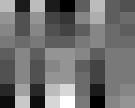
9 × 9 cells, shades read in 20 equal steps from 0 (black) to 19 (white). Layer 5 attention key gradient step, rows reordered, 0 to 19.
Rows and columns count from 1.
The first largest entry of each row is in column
1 7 1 7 4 5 4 5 5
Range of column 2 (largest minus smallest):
13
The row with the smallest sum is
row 1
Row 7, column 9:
9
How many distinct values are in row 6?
6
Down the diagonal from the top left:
14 6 10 7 11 7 5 9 11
